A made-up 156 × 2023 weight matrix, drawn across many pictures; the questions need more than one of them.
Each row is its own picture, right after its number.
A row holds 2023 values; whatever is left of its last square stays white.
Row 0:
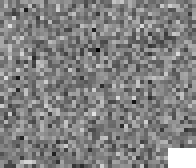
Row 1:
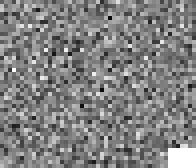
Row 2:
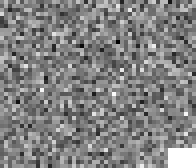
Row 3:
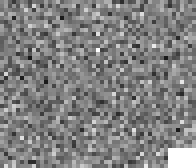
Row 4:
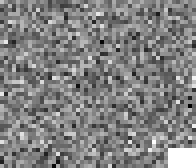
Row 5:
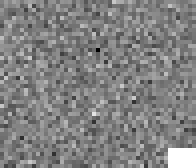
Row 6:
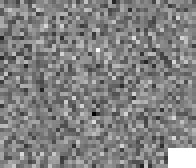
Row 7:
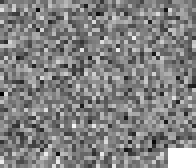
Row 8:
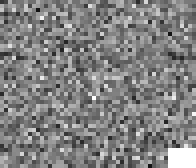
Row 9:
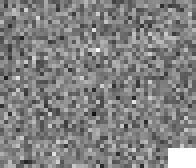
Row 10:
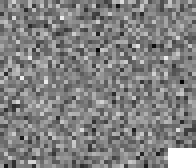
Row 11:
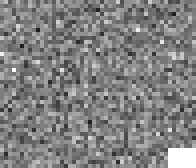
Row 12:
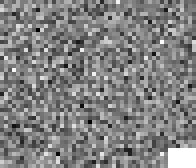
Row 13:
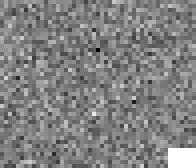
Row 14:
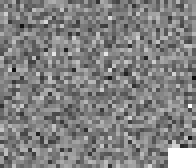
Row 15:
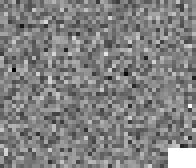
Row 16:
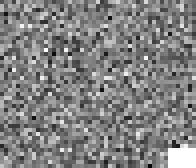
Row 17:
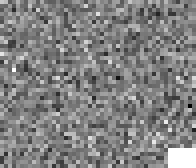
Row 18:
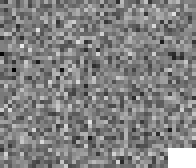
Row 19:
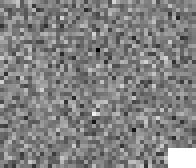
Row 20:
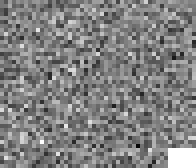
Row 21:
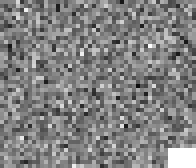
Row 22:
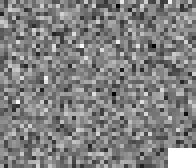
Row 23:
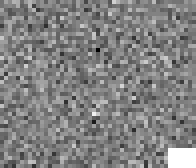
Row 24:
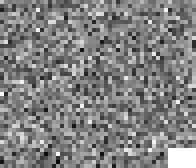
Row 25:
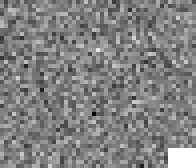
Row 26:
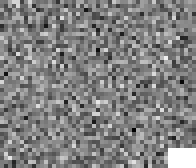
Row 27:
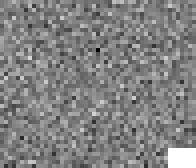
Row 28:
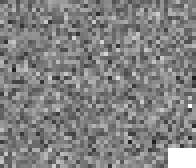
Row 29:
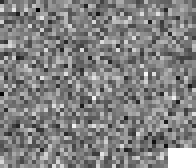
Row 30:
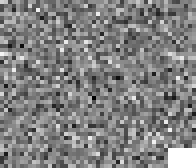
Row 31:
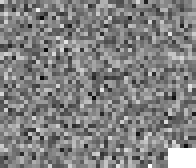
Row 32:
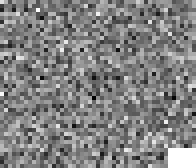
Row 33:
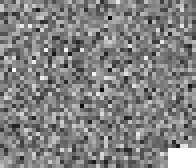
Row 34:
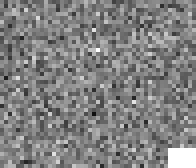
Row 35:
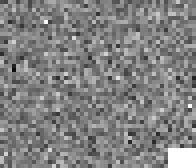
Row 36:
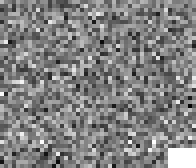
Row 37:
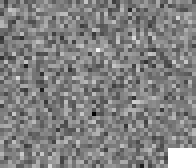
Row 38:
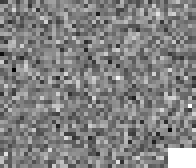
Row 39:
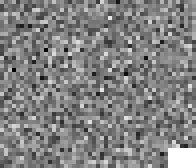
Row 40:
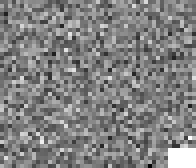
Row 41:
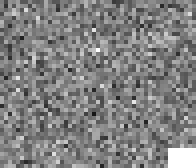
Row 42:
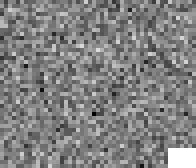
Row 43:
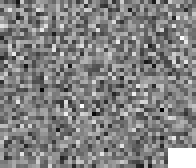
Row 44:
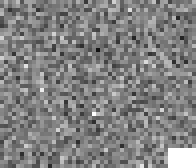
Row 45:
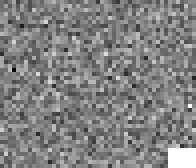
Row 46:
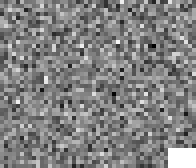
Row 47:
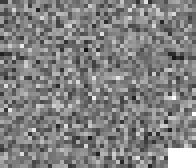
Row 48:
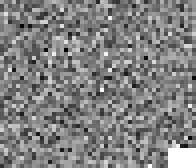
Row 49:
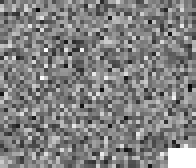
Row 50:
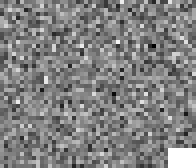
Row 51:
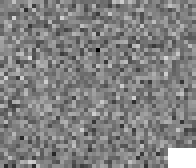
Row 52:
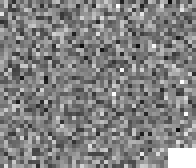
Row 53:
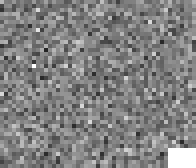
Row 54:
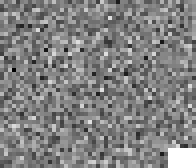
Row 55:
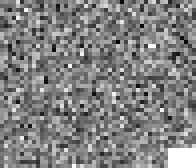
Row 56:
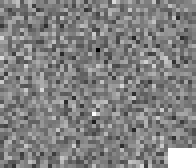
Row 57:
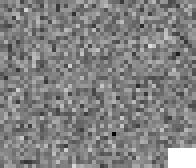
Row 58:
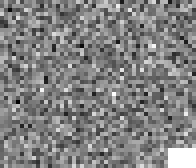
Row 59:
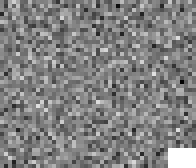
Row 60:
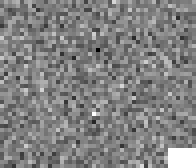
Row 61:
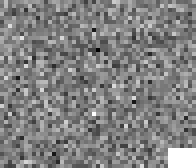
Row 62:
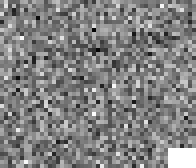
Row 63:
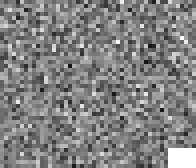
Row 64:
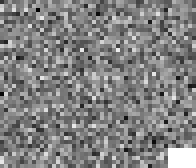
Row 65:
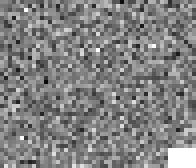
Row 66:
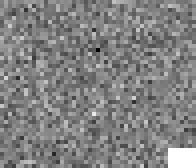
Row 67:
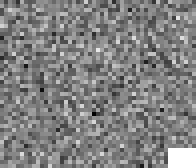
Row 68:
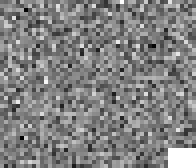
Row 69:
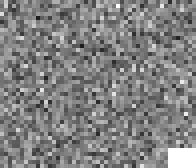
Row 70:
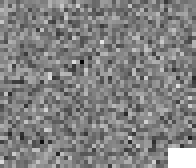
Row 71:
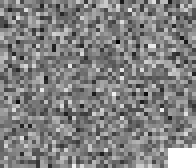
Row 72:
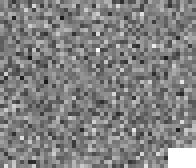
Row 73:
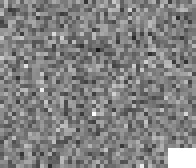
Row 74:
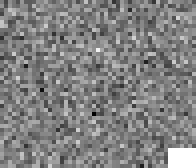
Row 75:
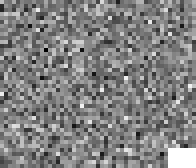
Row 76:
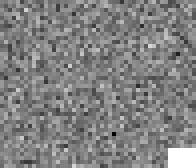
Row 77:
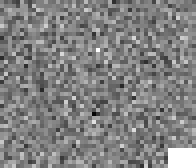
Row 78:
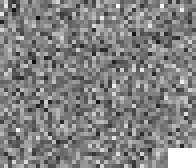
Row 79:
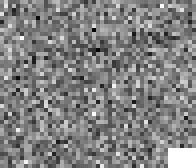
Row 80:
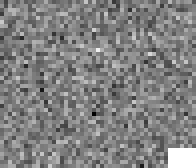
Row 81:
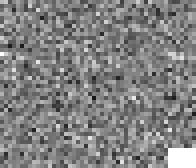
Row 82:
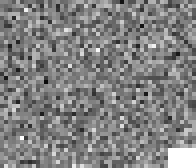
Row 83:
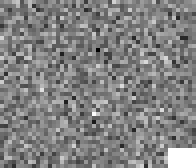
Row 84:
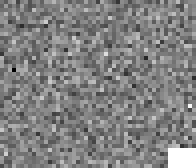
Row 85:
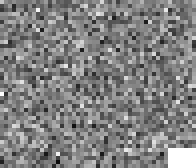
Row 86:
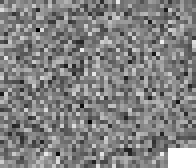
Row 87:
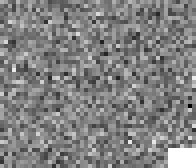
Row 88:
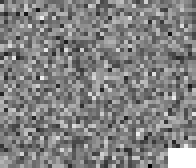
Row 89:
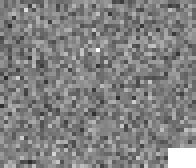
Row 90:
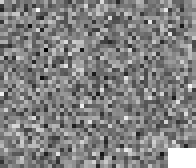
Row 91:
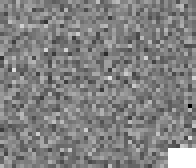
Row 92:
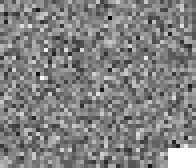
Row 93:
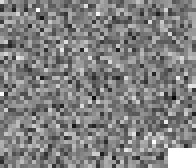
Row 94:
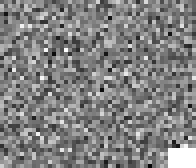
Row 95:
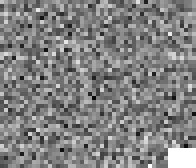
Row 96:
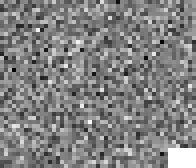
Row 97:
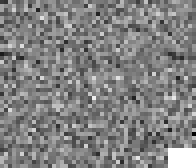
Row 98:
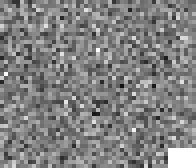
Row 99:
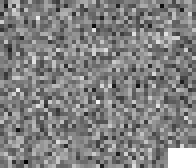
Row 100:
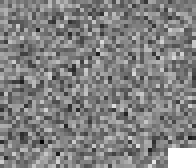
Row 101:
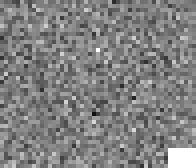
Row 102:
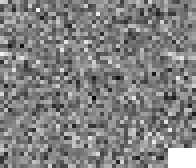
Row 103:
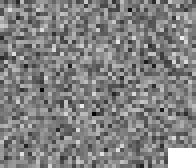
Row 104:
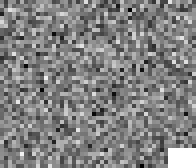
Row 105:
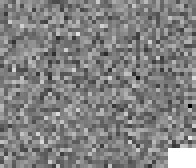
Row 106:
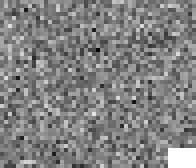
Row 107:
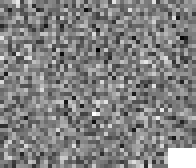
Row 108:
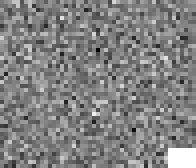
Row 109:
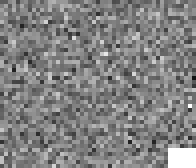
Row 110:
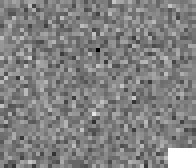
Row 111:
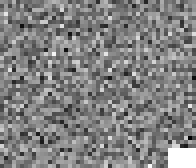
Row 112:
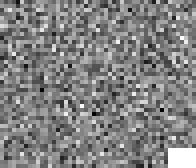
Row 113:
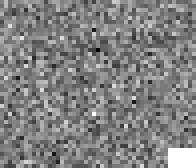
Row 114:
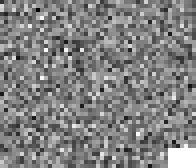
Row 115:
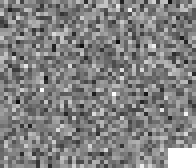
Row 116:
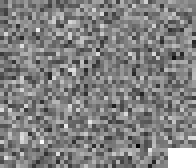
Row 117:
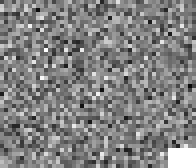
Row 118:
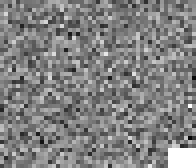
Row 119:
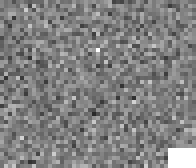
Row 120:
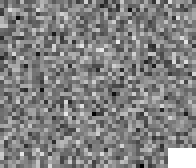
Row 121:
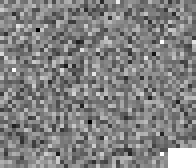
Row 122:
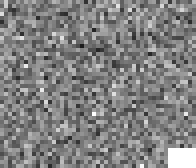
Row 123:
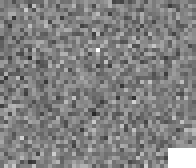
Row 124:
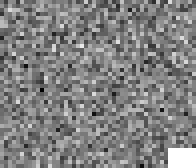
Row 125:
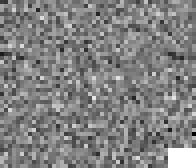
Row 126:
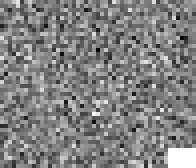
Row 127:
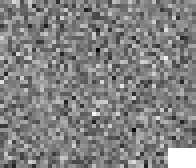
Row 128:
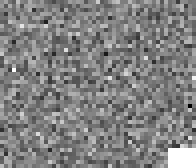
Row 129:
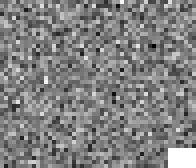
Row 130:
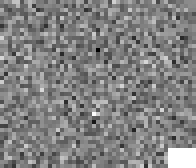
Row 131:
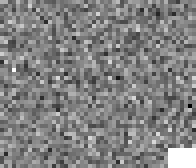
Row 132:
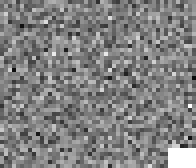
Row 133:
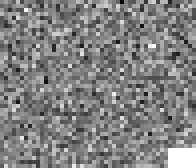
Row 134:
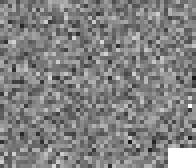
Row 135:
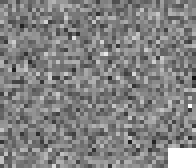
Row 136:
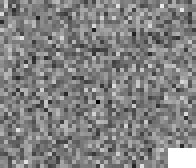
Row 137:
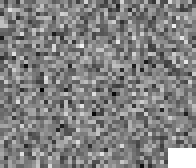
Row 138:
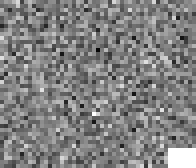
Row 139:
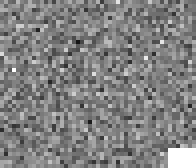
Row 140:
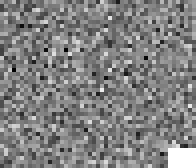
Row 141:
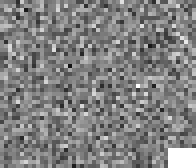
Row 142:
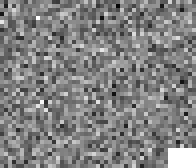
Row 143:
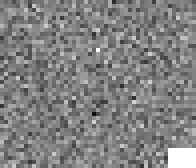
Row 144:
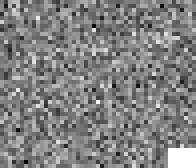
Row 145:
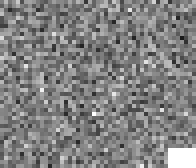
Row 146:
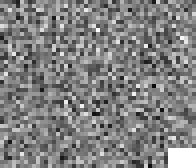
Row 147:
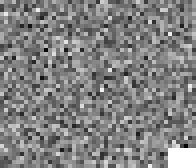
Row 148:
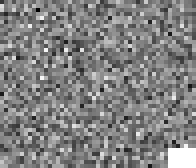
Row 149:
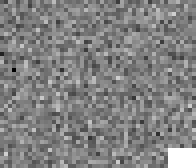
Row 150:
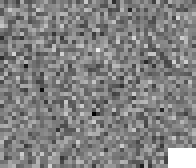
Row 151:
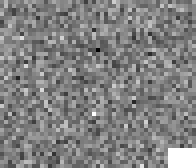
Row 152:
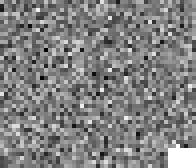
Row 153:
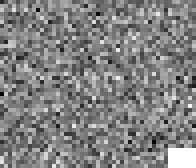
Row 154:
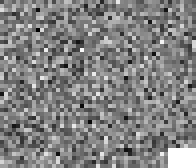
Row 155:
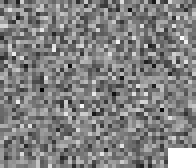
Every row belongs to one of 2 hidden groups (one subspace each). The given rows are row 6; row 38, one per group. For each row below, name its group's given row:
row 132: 38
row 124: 6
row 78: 6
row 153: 38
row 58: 6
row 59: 6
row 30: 38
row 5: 6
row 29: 38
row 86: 38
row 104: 6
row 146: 6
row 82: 6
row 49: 38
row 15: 38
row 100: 38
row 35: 38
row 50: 6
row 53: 38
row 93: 38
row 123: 6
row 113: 6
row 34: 6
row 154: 38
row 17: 38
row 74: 6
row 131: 38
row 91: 38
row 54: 38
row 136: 6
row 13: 6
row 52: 6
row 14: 38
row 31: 38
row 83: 6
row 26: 6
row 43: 6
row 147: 38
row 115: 6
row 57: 6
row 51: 6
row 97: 38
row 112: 6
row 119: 6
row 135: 38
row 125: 38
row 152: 38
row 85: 38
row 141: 6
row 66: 6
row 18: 38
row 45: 38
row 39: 38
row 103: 6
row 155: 6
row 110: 6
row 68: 6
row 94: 38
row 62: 6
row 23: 6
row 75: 38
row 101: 6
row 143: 6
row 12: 38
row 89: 6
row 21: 6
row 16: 38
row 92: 38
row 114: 38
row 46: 6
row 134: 38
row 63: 6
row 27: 6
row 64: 38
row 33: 38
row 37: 6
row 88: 38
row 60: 6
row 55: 6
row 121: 38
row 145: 6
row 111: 38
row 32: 38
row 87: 38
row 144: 6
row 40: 38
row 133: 6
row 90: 38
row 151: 6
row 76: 6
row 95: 38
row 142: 6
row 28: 38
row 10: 6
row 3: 6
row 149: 38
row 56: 6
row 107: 6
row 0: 6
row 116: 38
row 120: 6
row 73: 6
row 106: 6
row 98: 6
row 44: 6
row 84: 38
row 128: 38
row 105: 38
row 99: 6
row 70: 38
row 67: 6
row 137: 6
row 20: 38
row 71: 6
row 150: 6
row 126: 6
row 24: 38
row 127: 6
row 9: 6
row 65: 6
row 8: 38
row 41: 6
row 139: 38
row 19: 6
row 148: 38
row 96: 38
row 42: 6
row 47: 38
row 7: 38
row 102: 38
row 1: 38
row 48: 38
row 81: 38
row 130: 6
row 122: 6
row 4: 38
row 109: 38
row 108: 6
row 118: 38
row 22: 6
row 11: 38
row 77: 6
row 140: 38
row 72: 6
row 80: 6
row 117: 38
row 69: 6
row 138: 6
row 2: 6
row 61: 6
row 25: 6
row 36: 38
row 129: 6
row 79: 6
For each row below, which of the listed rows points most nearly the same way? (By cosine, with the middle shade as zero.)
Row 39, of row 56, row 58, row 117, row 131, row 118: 118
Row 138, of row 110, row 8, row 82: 110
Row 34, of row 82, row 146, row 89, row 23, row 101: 89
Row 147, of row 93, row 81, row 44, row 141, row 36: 93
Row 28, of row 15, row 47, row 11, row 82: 15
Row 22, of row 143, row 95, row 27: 27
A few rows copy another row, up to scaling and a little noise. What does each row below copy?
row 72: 3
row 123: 119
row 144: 99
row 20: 116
